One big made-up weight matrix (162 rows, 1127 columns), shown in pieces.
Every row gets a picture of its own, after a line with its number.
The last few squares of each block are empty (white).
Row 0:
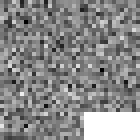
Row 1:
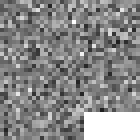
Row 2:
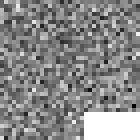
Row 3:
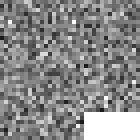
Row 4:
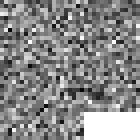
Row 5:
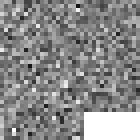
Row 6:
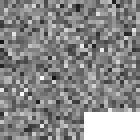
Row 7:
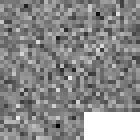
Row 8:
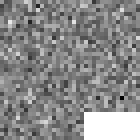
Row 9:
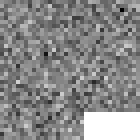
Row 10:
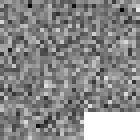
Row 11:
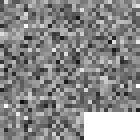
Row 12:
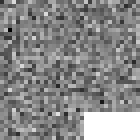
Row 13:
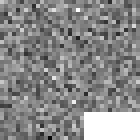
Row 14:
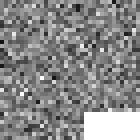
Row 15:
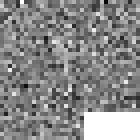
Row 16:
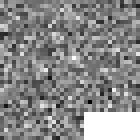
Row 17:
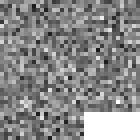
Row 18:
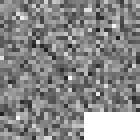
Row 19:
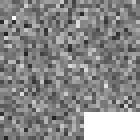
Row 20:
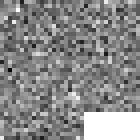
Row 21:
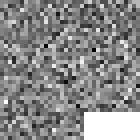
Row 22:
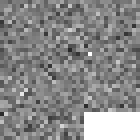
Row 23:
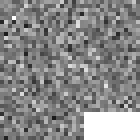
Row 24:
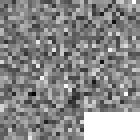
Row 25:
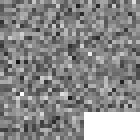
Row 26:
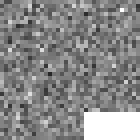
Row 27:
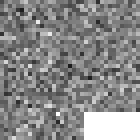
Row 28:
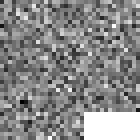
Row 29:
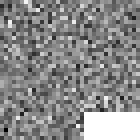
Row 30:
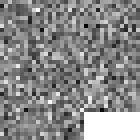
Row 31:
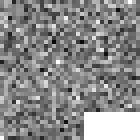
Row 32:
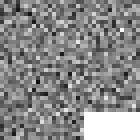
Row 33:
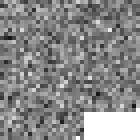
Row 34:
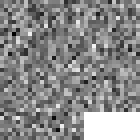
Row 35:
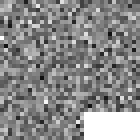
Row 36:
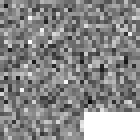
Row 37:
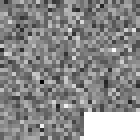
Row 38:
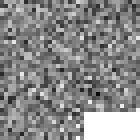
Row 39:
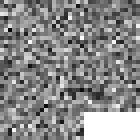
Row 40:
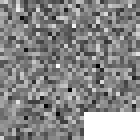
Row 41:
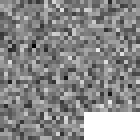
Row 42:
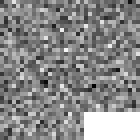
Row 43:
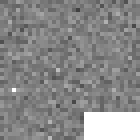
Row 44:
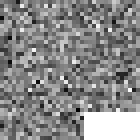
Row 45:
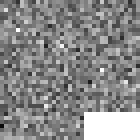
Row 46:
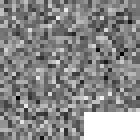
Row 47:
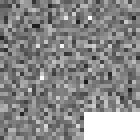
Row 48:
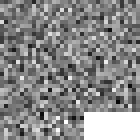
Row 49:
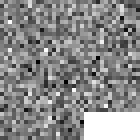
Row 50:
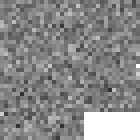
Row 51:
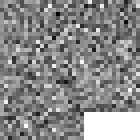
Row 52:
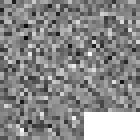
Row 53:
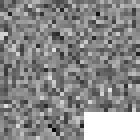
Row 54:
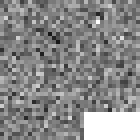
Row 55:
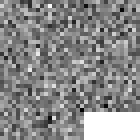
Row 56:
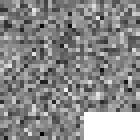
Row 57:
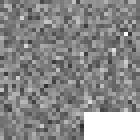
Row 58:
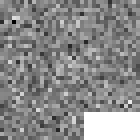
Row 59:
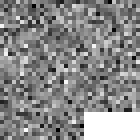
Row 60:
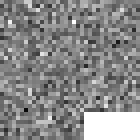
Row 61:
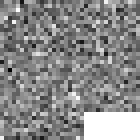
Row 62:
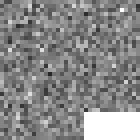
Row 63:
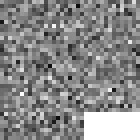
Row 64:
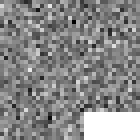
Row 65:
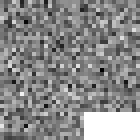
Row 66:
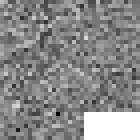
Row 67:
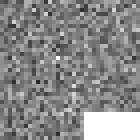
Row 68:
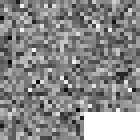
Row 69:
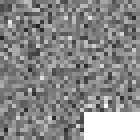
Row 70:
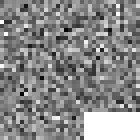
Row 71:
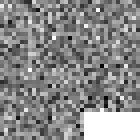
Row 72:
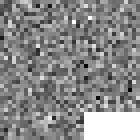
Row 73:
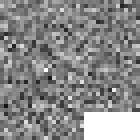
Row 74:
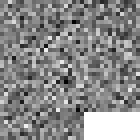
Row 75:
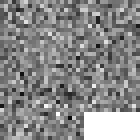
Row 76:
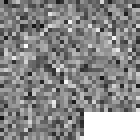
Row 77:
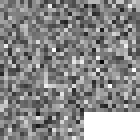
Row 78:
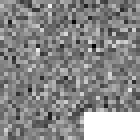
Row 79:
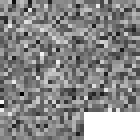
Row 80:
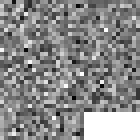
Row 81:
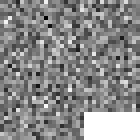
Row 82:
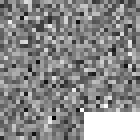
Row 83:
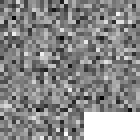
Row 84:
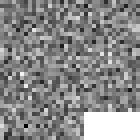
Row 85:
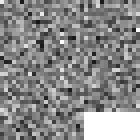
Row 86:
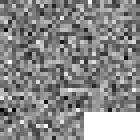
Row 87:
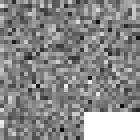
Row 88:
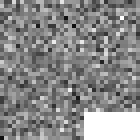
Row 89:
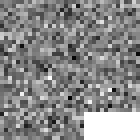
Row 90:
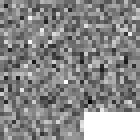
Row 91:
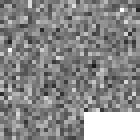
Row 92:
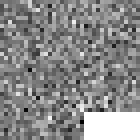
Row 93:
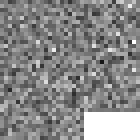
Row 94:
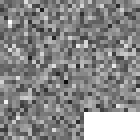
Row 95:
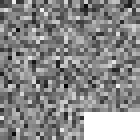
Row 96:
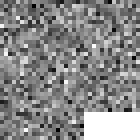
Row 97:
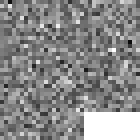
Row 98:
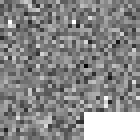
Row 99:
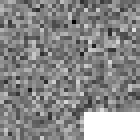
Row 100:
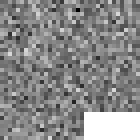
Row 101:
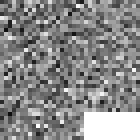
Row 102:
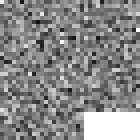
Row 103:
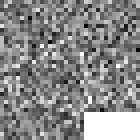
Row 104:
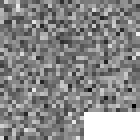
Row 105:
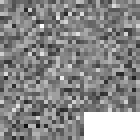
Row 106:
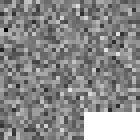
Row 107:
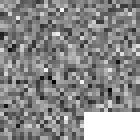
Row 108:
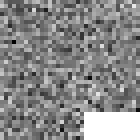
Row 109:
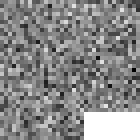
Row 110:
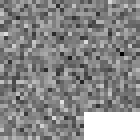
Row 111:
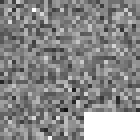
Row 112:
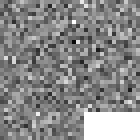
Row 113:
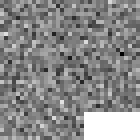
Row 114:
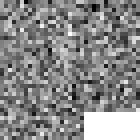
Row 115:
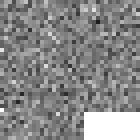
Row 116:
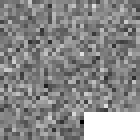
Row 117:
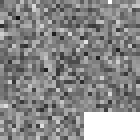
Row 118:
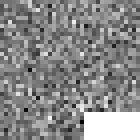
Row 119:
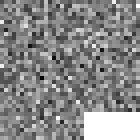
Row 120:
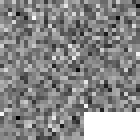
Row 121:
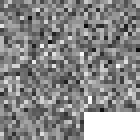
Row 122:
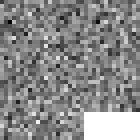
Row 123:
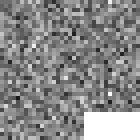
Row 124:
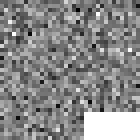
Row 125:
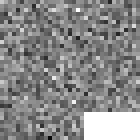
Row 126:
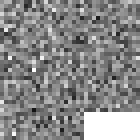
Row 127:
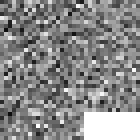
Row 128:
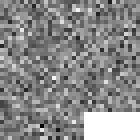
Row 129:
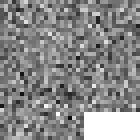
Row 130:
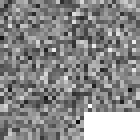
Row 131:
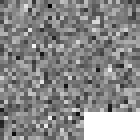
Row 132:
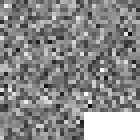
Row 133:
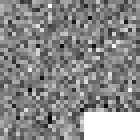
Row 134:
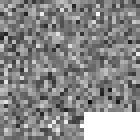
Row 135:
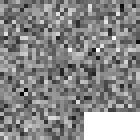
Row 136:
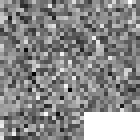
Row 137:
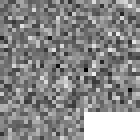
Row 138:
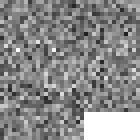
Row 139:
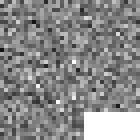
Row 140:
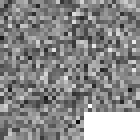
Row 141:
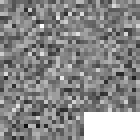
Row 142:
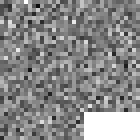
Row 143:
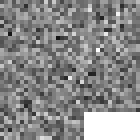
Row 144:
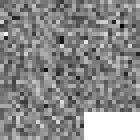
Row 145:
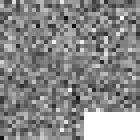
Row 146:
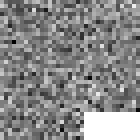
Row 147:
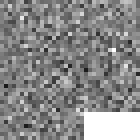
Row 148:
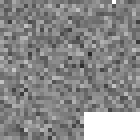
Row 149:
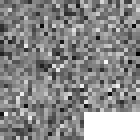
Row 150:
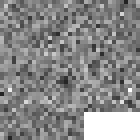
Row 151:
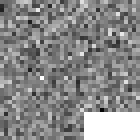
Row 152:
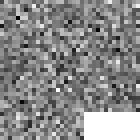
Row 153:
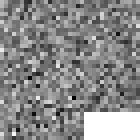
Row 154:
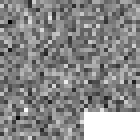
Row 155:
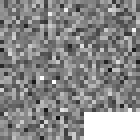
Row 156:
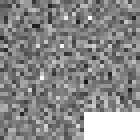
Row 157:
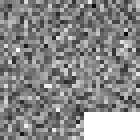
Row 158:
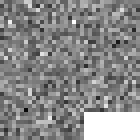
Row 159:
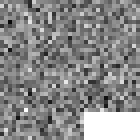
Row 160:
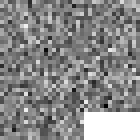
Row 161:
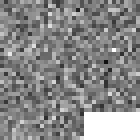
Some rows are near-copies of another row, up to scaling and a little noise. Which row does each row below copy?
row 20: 61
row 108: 146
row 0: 65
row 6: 14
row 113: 110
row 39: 4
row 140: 130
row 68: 44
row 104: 2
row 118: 92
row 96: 59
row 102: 85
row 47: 156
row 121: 103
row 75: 129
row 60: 158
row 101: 127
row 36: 90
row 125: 13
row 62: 26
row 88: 145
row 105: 141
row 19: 23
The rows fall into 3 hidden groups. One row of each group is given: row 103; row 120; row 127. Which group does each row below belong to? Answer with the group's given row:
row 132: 103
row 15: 127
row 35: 103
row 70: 120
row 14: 120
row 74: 103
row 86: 127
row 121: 103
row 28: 120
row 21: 103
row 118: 103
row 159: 103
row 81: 127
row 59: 120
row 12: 127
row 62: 103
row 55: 103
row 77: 103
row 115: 127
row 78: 103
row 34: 120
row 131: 127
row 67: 127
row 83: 120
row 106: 127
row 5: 127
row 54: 127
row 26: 103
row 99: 103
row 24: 103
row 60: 103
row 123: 120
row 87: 127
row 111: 120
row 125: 120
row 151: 103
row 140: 103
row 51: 103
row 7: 120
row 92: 103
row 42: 127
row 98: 103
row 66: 127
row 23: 120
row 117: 120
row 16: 120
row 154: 103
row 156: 103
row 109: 103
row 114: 127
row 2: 127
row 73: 120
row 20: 127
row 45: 127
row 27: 127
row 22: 120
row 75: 127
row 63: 120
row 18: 120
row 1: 103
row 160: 103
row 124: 120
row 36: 103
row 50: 120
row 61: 127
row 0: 127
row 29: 103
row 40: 127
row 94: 103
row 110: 120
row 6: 120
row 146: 127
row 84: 127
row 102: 127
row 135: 120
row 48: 120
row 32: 127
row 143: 120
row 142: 103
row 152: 120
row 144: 120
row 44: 127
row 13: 120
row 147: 103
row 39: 127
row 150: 103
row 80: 127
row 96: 120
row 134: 120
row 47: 103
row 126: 127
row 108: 127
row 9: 103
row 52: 120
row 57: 103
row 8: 103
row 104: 127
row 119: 120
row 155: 120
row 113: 120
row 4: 127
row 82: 103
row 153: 127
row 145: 127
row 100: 120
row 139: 127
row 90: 103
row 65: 127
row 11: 120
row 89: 120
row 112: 103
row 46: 120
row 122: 127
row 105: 127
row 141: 127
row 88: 127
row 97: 103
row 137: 103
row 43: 120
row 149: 120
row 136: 127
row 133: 103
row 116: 103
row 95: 127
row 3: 103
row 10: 103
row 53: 120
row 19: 120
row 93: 103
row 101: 127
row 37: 120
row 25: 120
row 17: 120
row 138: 103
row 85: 127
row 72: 103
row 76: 120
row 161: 120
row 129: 127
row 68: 127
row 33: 127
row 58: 120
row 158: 103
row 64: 103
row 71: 103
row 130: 103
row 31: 127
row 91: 103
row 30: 103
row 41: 120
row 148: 120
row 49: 103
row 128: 120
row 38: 127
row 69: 103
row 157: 103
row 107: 120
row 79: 127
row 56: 127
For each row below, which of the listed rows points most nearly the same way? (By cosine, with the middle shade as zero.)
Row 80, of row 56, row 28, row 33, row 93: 33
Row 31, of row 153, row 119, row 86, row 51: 153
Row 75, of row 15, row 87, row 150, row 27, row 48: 27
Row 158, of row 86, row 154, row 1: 1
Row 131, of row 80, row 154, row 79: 154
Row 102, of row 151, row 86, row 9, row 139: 139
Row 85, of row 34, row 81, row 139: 139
